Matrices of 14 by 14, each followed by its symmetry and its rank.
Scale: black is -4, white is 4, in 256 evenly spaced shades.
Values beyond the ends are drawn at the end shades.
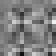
antisymmetric, rank two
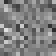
neither, rank three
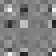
symmetric, rank two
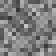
symmetric, full rank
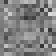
neither, rank three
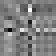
antisymmetric, rank two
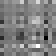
antisymmetric, rank two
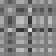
symmetric, rank one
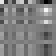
neither, rank one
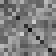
symmetric, full rank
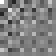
symmetric, rank two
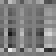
neither, rank one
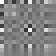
symmetric, rank two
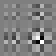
symmetric, rank one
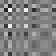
symmetric, rank one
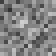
symmetric, full rank
